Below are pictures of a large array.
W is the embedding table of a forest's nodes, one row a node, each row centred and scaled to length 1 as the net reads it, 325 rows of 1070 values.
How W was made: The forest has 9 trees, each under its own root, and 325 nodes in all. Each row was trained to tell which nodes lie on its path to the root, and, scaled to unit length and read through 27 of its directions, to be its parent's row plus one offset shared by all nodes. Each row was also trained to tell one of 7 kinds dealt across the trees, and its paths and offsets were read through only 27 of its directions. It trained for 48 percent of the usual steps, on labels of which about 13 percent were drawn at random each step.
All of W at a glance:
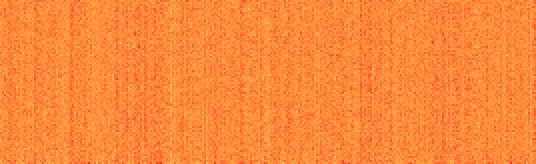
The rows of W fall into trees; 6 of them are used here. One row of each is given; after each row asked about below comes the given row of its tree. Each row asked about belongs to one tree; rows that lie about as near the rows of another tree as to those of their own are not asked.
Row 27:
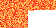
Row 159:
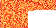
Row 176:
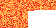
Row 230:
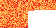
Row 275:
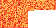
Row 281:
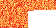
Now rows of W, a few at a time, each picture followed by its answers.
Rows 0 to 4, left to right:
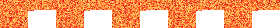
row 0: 27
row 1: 159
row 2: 27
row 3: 159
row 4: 230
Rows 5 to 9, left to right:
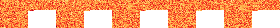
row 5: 27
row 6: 275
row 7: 27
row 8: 159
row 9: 27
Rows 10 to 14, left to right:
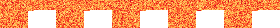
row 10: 230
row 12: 159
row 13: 281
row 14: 230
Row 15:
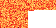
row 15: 281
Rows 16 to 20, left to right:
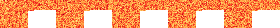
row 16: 281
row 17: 159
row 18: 230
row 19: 27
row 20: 230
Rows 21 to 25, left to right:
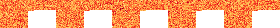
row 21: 230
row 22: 230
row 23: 159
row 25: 27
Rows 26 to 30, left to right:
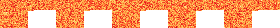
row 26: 230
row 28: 275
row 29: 27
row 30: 27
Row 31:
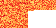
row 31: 176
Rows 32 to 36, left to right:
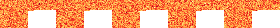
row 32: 230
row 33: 159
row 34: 27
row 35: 230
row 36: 230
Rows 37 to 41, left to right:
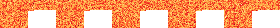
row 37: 281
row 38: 281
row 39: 275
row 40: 275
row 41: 159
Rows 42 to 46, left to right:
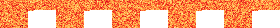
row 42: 176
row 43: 159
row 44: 176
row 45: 159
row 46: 176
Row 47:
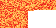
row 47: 159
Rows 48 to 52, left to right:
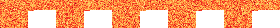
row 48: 159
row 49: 281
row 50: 230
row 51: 27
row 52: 230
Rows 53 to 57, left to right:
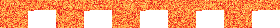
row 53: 27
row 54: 159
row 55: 159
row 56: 27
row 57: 159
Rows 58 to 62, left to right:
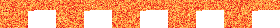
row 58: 230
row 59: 176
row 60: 27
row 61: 275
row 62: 230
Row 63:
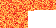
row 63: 27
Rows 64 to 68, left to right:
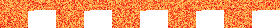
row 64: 275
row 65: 159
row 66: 27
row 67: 281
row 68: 159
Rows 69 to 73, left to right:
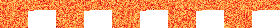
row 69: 281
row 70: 27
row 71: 281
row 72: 159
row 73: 230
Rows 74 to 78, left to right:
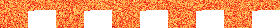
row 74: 275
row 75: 230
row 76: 275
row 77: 159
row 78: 230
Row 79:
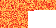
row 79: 27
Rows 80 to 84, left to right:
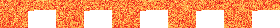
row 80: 275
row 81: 230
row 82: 176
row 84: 230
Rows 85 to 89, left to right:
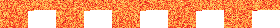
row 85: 230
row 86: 230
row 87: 275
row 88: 281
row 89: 281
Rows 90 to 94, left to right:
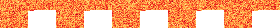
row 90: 27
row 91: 176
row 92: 27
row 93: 281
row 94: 176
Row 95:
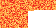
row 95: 230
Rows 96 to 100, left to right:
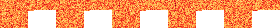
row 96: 176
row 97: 27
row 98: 230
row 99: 230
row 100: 281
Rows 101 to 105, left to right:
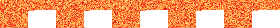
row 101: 159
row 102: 281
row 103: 27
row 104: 230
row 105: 176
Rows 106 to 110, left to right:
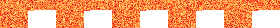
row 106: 275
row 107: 27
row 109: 275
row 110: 27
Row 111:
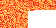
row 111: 27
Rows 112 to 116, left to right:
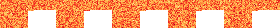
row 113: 27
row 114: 275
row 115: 176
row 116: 230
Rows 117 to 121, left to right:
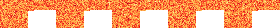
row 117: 27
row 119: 159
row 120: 230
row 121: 230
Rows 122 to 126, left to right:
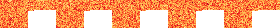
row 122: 275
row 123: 281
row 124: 230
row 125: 176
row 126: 27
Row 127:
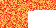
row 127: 159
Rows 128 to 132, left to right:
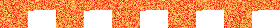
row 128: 27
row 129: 27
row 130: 230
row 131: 176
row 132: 27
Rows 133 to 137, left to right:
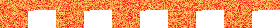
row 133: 159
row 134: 230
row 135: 230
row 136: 176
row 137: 176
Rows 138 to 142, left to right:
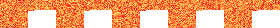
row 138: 27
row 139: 281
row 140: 176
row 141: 159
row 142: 281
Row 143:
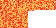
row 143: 159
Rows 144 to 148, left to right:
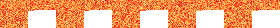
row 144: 27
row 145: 281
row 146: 176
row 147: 230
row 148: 230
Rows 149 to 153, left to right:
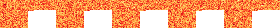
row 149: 27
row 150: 230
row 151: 159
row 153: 159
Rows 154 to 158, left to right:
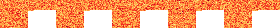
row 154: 230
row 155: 230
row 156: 159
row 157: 159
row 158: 27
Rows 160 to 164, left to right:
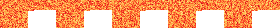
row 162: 230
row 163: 159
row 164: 230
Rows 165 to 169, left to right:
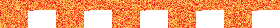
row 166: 27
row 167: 159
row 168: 281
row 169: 230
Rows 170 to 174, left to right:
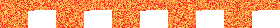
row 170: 176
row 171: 27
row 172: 27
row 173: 159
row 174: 230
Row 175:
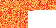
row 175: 281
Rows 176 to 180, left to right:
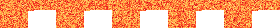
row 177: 176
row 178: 176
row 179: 230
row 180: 27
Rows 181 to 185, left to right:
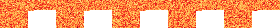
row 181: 159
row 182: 230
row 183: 230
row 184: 159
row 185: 27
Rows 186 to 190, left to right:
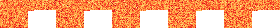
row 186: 281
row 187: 27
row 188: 176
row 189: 159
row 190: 27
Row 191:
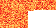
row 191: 159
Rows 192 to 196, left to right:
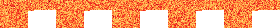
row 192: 281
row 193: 159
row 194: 176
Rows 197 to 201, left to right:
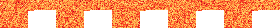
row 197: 176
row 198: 27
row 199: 159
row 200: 27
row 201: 176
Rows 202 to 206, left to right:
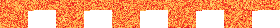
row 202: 230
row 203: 27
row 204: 159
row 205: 281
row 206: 159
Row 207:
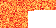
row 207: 27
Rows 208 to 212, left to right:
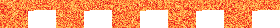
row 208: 159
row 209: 230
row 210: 275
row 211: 176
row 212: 159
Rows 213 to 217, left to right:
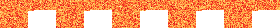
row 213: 230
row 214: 281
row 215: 230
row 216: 27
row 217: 281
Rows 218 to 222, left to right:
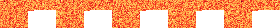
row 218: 281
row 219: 230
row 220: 27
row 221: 230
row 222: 176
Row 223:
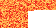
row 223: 281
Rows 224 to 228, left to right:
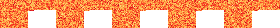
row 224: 281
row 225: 230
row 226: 176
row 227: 176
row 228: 27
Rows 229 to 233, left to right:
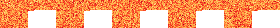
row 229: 176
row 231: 176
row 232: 275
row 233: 230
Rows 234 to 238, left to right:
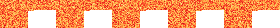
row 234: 159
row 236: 27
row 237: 27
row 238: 176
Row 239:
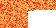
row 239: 159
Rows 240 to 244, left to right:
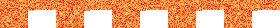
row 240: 159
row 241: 230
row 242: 159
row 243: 281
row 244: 159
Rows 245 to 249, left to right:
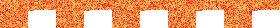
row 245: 27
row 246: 27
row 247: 27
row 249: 159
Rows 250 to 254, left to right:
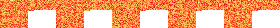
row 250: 176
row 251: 275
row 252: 159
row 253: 176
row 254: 159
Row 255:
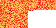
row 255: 159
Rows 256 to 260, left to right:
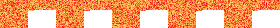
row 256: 230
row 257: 27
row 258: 159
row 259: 176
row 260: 159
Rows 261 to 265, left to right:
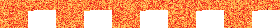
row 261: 230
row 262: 159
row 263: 159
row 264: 176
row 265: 27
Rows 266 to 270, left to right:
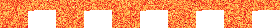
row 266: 230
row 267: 27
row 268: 275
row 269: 27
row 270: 176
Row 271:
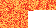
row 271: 281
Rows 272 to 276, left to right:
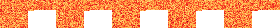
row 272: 159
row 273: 230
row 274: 176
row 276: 27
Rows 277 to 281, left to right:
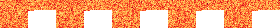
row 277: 176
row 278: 230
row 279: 176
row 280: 230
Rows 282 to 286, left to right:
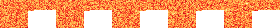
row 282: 281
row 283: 230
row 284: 27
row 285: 230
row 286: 281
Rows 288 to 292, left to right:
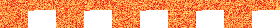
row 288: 230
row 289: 281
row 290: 159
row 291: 176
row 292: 281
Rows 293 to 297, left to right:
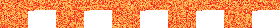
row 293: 176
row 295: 159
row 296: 275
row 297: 159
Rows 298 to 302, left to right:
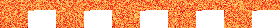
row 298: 275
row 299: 275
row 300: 27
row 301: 27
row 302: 27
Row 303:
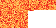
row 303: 281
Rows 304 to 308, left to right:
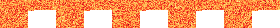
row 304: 281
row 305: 281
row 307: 27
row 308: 281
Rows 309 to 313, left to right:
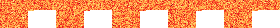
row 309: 159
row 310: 230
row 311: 176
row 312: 27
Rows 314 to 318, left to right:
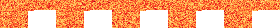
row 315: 230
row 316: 27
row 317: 159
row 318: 275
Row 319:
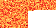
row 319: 159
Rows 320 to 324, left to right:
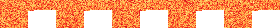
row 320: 159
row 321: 230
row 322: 159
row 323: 176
